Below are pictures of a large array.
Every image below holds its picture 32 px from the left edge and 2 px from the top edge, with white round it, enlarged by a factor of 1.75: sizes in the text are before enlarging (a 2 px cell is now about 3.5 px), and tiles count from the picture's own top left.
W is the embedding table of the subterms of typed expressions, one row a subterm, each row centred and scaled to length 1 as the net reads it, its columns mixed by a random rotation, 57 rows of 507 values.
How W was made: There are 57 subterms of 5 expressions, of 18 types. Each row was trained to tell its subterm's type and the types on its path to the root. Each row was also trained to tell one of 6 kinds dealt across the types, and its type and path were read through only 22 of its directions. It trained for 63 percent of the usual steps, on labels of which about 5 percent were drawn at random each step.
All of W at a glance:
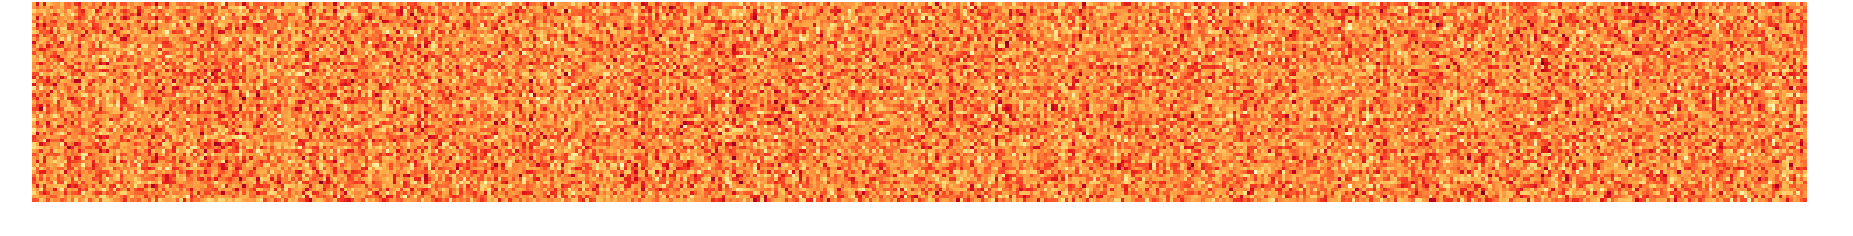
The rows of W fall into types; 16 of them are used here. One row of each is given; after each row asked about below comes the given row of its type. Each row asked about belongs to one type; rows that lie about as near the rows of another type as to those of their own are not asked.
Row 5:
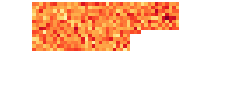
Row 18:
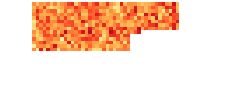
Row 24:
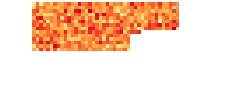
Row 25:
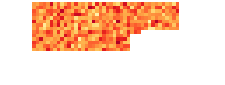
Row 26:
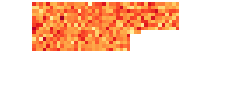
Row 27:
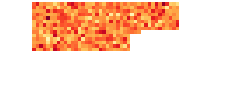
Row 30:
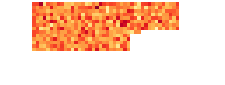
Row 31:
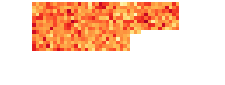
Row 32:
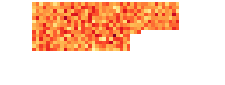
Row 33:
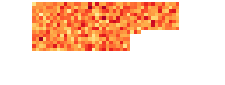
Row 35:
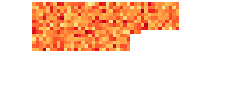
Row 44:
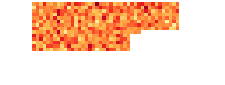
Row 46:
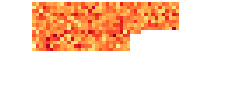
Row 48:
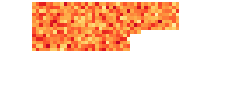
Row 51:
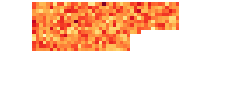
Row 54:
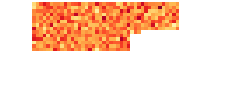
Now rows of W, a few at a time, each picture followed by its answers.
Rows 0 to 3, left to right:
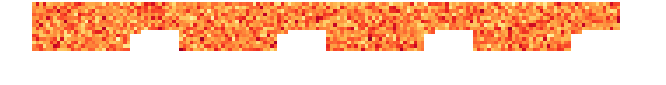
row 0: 44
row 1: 5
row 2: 33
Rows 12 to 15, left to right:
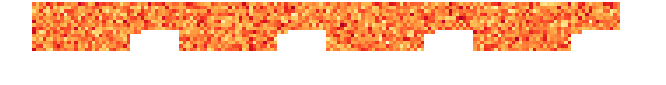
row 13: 48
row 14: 5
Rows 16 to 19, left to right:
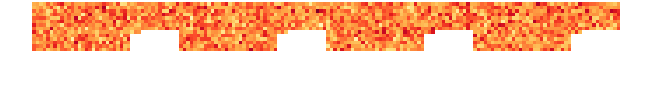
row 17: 31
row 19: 31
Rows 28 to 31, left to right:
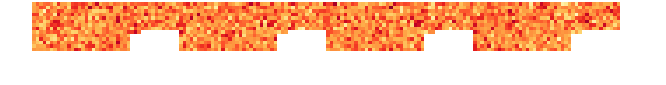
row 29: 30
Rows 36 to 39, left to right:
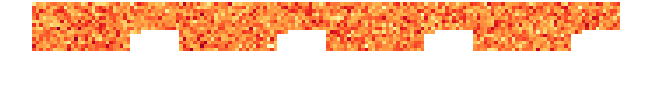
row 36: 33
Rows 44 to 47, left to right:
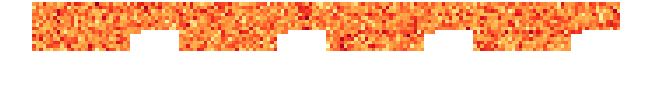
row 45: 44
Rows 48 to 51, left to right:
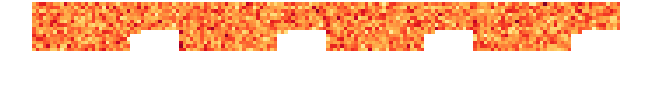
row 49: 31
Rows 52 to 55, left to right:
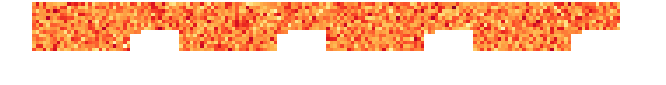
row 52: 44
